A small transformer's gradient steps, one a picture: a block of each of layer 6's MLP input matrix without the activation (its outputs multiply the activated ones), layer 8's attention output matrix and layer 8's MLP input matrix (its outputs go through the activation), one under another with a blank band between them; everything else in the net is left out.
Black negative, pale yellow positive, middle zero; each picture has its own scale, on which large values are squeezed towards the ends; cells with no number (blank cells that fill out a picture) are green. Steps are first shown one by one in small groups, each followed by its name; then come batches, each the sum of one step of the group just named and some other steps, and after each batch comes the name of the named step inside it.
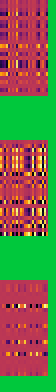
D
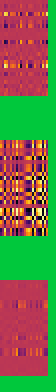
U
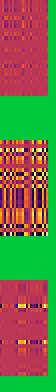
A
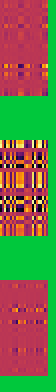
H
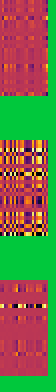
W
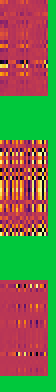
U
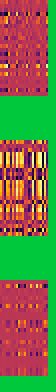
A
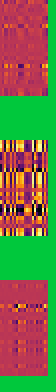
H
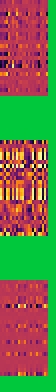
D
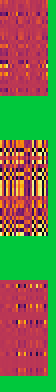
H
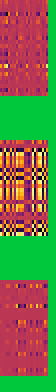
U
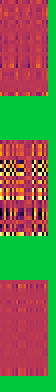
U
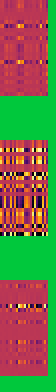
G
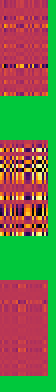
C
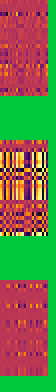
C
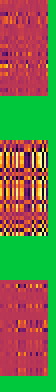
G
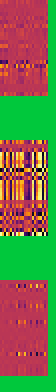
C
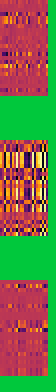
G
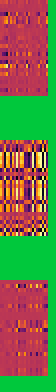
G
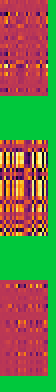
G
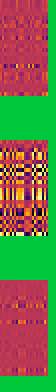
C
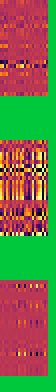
C
